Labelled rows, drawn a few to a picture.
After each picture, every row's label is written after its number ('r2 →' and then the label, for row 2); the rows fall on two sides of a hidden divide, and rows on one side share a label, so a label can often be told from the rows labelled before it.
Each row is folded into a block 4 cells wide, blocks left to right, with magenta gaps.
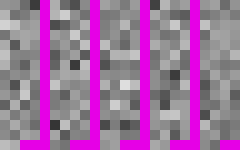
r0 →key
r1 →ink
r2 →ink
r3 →ink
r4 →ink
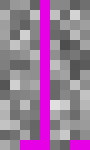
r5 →ink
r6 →ink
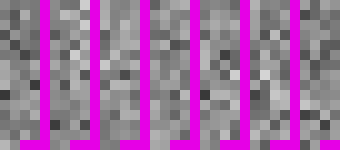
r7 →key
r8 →ink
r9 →ink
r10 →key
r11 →key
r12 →ink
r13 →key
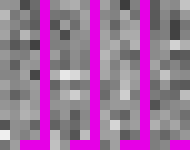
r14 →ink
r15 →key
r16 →ink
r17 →key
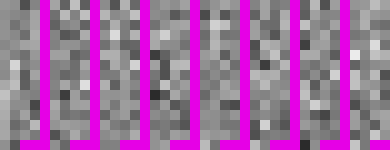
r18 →ink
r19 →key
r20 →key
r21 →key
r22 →key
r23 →key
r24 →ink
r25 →key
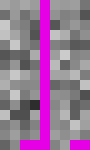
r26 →key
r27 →key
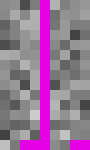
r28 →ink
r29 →key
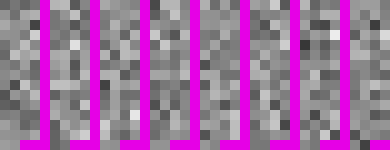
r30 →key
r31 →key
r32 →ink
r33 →key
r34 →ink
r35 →key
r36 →ink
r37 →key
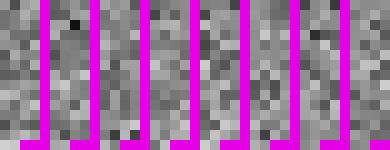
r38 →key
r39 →key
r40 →key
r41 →key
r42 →key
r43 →key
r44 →key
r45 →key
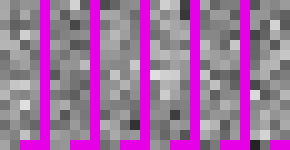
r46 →ink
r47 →key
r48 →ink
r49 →key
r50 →ink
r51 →ink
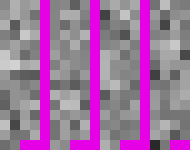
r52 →ink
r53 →ink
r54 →key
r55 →ink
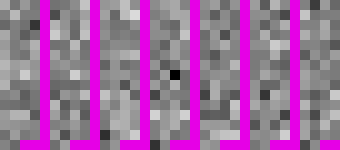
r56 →key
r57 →key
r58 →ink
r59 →ink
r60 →key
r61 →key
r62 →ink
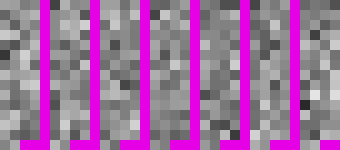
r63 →ink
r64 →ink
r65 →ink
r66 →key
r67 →key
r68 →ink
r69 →key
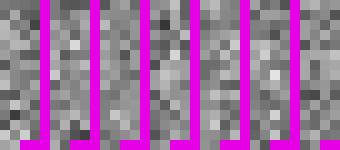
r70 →key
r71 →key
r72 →key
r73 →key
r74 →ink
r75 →key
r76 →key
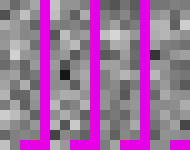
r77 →key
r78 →key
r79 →key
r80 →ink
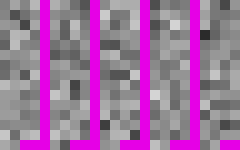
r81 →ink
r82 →ink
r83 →ink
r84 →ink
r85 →ink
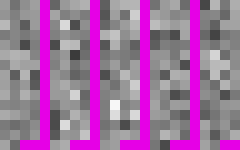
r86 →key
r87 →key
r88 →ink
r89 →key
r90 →ink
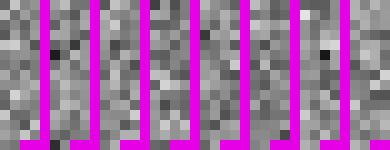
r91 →key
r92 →ink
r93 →ink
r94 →ink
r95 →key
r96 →key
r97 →ink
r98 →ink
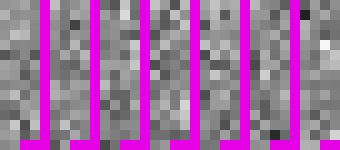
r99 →ink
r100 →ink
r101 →key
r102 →ink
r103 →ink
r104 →ink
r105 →key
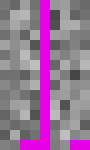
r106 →key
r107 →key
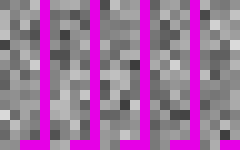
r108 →ink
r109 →key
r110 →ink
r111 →key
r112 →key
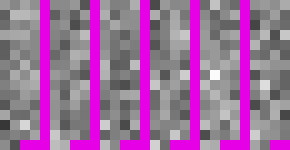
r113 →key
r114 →key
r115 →key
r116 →key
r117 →ink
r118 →key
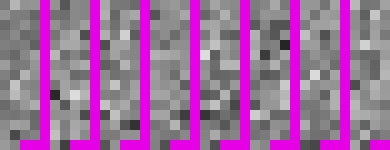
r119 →key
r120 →key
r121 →ink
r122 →key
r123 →key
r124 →key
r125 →ink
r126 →ink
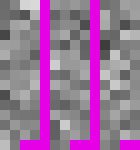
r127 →key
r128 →key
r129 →ink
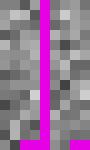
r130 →ink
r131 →ink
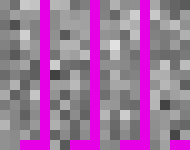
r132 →ink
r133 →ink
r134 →ink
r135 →ink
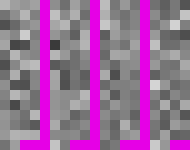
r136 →ink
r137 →key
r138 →key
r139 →key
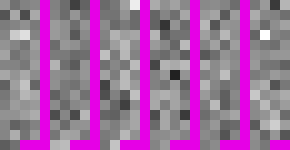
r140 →ink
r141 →key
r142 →key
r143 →ink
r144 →ink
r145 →ink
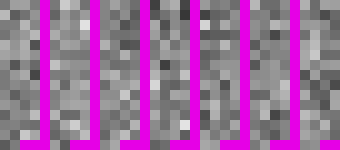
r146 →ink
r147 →key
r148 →key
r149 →key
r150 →key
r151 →key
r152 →key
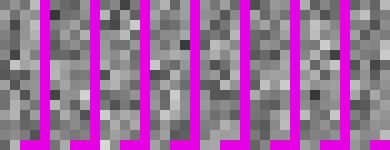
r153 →ink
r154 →key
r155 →ink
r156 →ink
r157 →key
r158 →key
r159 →key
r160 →ink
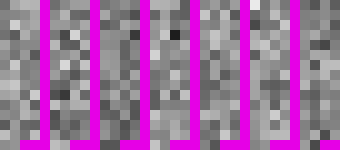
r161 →ink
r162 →ink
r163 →ink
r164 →key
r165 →ink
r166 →ink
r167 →key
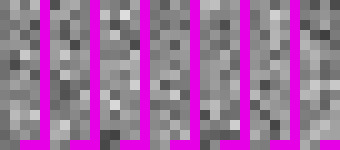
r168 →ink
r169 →ink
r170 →ink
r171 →key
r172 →ink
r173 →ink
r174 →key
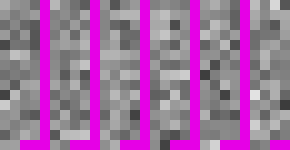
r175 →key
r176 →key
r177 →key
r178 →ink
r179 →key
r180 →ink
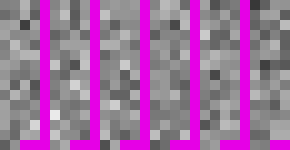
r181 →key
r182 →ink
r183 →ink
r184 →ink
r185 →key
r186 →key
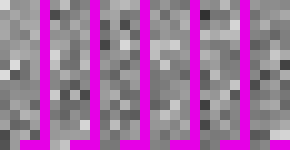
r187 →ink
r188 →key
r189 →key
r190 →ink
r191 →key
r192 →key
